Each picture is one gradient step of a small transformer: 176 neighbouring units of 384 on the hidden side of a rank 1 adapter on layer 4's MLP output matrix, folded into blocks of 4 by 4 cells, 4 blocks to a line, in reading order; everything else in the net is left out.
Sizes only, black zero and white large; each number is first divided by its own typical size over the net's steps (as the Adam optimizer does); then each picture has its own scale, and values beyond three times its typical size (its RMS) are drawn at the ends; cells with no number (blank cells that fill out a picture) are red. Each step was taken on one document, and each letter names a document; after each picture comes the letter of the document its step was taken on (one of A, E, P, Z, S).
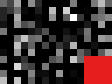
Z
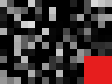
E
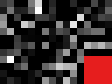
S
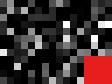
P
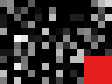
E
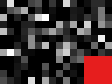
P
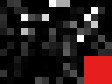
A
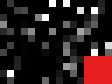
A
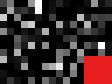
S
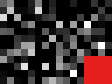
E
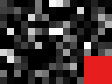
P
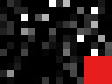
A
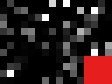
A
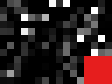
A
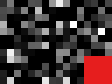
P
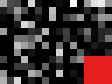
Z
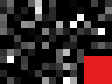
S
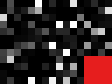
S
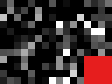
E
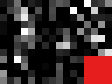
E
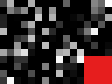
E
